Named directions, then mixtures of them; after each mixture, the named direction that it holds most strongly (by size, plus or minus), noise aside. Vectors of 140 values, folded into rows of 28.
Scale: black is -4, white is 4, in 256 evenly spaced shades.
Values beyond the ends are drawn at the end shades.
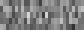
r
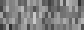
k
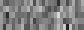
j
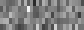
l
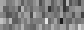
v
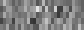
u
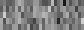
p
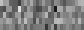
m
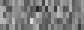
u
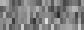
u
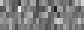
m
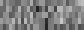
m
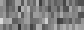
v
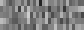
v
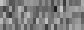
m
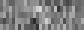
u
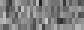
v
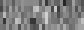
p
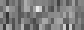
j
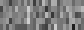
l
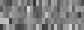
l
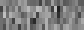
u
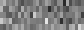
v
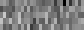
p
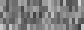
k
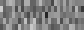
r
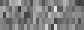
m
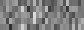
k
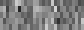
p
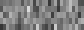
l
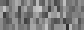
m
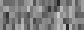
j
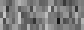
p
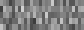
r
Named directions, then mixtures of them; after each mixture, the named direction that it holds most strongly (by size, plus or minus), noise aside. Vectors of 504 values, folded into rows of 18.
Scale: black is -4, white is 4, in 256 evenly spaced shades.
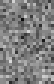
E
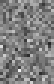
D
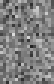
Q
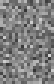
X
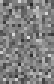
Q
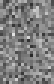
Q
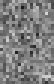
Q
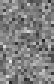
E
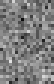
E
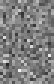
X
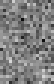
E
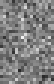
E
